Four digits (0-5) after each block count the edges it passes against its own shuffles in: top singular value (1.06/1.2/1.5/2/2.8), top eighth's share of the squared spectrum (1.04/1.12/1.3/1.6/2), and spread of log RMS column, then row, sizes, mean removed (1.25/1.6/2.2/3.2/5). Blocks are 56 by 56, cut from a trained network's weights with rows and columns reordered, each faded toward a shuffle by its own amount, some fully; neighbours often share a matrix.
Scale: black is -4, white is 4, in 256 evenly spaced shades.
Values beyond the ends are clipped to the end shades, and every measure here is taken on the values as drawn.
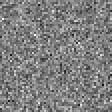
0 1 0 0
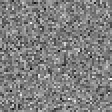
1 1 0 1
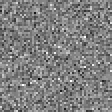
0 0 0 0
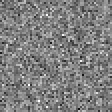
1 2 0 1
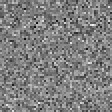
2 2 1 1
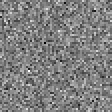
0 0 0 0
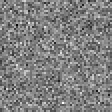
1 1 0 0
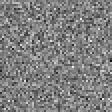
1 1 0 1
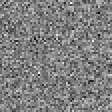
1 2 0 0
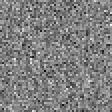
0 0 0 0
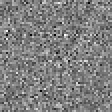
2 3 1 2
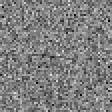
0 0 0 0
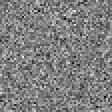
0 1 0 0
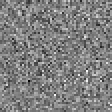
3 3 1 1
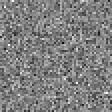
1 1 0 0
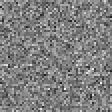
0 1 0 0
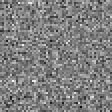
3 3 0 2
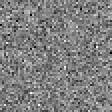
1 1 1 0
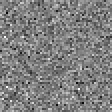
2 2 0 1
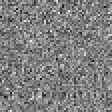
2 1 0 1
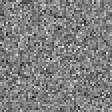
1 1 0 0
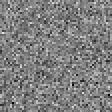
1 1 0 0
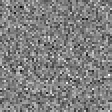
2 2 0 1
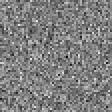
1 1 0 0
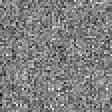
3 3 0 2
